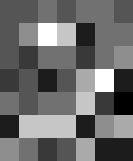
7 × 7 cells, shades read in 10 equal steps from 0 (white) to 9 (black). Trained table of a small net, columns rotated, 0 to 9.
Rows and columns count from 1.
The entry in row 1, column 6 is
5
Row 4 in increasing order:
0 3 6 6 7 8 8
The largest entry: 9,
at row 5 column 7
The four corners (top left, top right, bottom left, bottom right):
6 6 4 8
